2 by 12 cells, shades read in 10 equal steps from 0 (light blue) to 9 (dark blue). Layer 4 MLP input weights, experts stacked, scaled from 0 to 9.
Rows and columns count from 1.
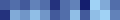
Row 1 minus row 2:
-2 3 3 3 2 2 0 3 3 -1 2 1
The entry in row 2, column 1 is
8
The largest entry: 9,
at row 1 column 9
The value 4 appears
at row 1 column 4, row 1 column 8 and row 2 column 12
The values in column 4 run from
1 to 4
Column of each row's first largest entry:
9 1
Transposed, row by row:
6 8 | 5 2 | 6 3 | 4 1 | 5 3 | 8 6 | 5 5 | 4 1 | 9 6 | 0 1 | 2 0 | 5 4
